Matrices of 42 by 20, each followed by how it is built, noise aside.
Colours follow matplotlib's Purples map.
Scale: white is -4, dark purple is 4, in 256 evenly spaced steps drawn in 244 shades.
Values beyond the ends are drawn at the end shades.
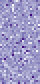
noise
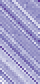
Toeplitz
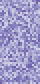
noise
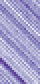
Toeplitz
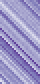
Toeplitz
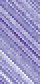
Toeplitz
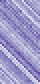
Toeplitz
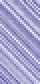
Toeplitz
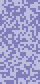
noise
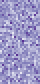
noise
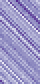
Toeplitz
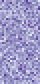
noise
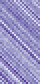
Toeplitz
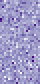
noise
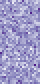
noise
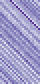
Toeplitz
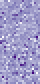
noise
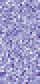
noise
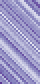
Toeplitz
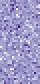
noise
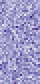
noise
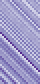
Toeplitz
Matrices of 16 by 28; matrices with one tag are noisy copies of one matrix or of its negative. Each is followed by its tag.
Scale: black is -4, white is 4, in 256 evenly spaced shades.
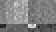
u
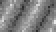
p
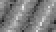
p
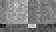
u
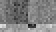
u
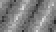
p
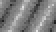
p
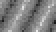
p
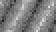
p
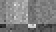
u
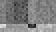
u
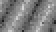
p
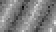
p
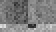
u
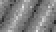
p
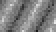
p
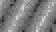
p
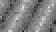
p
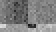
u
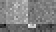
u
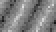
p
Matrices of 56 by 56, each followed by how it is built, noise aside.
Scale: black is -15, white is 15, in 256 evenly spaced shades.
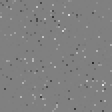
sparse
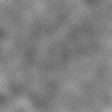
smooth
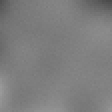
smooth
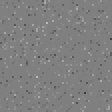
sparse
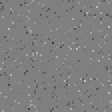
sparse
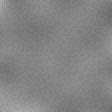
smooth
